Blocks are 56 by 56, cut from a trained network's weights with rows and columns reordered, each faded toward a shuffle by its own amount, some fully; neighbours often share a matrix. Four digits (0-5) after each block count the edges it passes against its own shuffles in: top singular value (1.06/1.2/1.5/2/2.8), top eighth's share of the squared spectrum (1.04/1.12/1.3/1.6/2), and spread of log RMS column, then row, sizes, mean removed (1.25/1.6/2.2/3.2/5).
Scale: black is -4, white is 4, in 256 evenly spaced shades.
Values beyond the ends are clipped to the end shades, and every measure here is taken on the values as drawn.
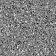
0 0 0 0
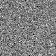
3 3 1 0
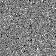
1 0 0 0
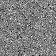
0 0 0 0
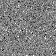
0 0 0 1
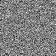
2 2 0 0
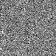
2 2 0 0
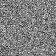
2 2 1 0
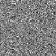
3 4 1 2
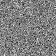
0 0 0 0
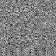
3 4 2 2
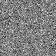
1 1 0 0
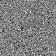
1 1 0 0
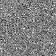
2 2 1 1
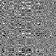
4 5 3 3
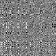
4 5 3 2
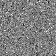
1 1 0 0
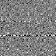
3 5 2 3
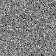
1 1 0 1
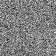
1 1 0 0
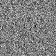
2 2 0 0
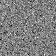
0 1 0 0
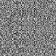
4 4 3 1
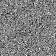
0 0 0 0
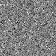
2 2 0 0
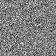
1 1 0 0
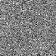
2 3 1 1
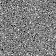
0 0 0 0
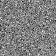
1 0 0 0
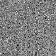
2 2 1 0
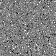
0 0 0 0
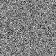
1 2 0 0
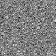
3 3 1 1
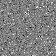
0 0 0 0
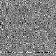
3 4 1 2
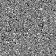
2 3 1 1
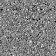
2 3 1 1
